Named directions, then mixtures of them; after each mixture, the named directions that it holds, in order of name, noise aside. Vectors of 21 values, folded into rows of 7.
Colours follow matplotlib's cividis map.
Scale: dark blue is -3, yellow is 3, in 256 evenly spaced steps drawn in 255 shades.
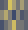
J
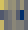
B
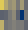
B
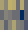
B, J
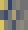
B, J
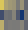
B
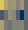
B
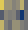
B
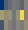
B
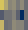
B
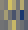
B, J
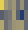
B
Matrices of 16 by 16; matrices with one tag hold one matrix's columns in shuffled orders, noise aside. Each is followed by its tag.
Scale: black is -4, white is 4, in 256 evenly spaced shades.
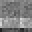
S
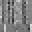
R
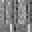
R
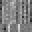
R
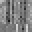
R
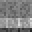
S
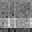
S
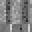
R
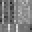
R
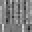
R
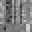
R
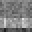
S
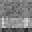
S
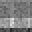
S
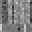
R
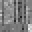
R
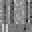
R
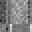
R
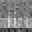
S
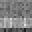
S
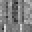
R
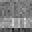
S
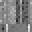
R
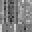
R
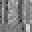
R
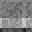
S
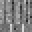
R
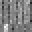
R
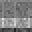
S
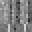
R
